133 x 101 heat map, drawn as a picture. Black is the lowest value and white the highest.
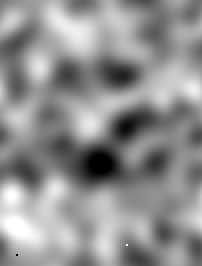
Two lone cells stand out: one far higher and one far lower than their neighbours. The bottom left is the ninth with the highest average. The texture varies smoothly and slowly. The ninth with the lowest average is the centre.
